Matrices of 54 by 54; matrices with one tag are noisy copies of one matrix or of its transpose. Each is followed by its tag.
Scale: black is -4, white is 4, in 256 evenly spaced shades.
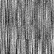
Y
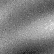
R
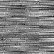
Y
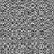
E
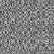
E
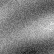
R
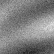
R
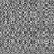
E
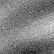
R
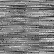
Y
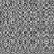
E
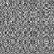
E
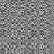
E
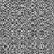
E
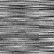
Y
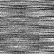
Y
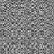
E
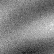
R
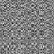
E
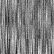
Y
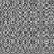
E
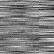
Y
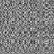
E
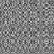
E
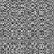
E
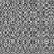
E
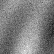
R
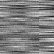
Y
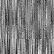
Y
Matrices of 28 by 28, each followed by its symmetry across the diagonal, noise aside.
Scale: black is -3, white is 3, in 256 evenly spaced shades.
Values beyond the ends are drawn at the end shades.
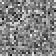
symmetric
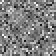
symmetric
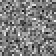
symmetric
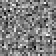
antisymmetric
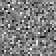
antisymmetric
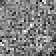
symmetric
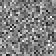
neither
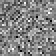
symmetric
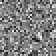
antisymmetric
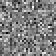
antisymmetric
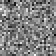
antisymmetric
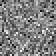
neither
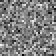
neither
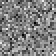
symmetric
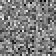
neither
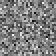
antisymmetric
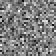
neither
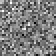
symmetric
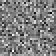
antisymmetric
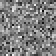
neither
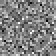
symmetric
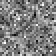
symmetric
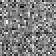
antisymmetric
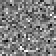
neither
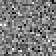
neither
